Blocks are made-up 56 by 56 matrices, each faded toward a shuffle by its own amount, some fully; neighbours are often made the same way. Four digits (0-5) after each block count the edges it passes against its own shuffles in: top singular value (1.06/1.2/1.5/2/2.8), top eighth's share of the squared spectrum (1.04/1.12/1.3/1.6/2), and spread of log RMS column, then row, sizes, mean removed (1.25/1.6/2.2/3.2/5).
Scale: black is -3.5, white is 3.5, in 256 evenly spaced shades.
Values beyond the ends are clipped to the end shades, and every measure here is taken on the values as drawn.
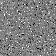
0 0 0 0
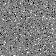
0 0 0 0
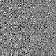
3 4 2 1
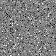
0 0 0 0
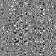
4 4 2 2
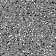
0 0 0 0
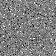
0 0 0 0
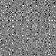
3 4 2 2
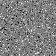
0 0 0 0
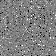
2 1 1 0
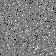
0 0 0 0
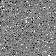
0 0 0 0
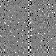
4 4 2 0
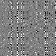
4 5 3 2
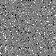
3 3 1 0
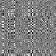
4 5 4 3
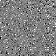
3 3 2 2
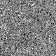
1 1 0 0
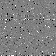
3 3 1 1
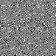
3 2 0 1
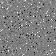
1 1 0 0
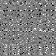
4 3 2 2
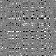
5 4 2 3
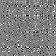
4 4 2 2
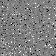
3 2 1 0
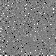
3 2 0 1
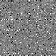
3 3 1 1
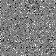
3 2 1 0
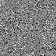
2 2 1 0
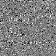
3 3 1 1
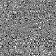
3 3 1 2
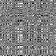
4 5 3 3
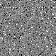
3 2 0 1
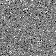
1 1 0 0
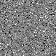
2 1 0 0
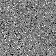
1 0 0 0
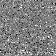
0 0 0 1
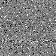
1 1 0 1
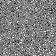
0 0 0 1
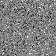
1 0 0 0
